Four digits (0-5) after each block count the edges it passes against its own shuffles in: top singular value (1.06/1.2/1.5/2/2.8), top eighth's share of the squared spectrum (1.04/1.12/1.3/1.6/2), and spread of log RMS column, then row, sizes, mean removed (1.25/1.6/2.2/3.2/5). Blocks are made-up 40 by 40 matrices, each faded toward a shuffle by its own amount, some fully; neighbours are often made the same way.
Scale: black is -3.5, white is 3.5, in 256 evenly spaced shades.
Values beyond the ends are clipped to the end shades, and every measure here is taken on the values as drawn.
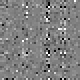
3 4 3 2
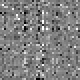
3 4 2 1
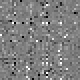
3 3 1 1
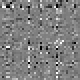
3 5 2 2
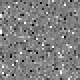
0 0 0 0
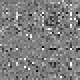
3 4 2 2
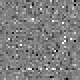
2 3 1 1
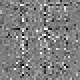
3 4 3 2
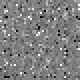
2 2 0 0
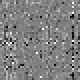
3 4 2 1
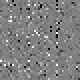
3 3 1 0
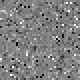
0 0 0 0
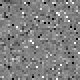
0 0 0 0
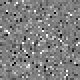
0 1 0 0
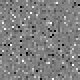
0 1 0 0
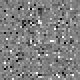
2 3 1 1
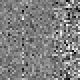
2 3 3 0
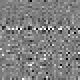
4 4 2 3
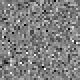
1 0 0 0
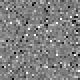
2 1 0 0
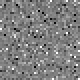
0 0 0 0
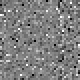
0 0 1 0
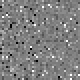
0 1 0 0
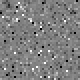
0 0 0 0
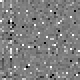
2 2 0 0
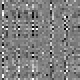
4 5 3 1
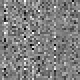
1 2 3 0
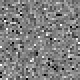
0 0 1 0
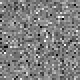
0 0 1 0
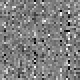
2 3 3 0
